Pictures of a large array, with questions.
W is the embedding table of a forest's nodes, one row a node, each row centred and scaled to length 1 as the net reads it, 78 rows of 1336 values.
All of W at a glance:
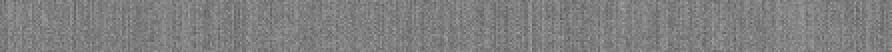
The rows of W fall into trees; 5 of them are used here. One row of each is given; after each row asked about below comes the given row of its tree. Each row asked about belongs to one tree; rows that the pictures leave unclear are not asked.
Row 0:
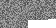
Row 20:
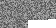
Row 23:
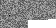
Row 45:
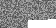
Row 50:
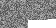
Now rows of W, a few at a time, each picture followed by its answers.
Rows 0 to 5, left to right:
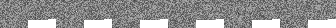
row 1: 0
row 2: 23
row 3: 50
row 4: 0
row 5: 50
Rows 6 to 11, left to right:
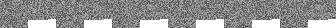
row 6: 20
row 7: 23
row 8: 50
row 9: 45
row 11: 50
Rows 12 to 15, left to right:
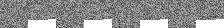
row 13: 50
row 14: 0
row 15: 23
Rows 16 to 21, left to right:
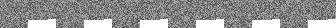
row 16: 50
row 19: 23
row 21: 23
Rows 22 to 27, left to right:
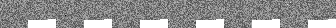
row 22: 50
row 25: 23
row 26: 45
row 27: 23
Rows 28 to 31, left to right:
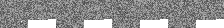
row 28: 50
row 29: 50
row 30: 45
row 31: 45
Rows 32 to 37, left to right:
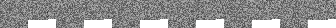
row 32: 23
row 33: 50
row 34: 23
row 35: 50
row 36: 45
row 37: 45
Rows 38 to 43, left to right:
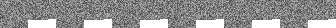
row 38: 23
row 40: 20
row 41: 23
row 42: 20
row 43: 20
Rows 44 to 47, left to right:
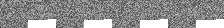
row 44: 50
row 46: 23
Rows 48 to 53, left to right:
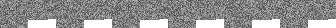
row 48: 50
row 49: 20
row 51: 23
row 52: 45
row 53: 0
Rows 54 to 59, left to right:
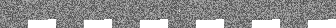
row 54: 45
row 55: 45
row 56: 20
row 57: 45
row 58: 20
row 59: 20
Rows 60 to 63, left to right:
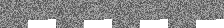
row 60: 45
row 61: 50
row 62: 50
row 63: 23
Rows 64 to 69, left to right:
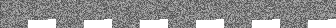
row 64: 23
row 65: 20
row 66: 50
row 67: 23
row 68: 20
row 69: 50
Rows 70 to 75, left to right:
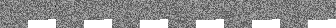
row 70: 20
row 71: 23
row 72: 45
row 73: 45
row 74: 23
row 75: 45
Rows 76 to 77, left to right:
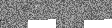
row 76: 50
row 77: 0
